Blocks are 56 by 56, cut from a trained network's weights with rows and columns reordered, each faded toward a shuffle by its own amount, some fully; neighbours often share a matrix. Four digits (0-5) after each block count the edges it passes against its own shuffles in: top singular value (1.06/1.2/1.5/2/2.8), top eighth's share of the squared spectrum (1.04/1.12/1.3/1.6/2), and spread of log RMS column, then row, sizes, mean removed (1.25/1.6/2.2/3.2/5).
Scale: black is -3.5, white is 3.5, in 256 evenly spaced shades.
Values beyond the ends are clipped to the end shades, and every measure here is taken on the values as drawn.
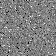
0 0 0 0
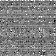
3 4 2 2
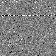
3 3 0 1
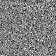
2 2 1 0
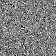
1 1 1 0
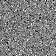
0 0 0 0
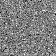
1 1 0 0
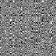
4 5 3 2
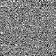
3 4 2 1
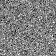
0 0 0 0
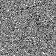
1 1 0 0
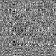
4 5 2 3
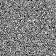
0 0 0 0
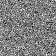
0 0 0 0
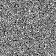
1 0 0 0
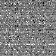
3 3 2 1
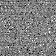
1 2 0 0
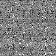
2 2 2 0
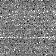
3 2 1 1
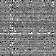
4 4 3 1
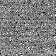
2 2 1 0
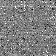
2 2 1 0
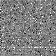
2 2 1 0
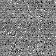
2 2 2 0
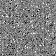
1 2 0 1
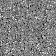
1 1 0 0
